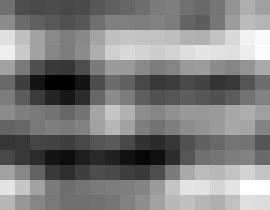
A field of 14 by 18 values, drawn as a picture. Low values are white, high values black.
Stripes: horizontal, repeating 3 times. Histogram: bell-shaped. Lone odd cells: none.
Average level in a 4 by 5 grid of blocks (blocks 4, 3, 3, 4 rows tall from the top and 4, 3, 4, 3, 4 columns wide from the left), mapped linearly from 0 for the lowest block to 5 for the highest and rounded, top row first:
2 3 1 1 0 | 4 5 3 3 3 | 3 3 3 3 2 | 3 4 4 1 0
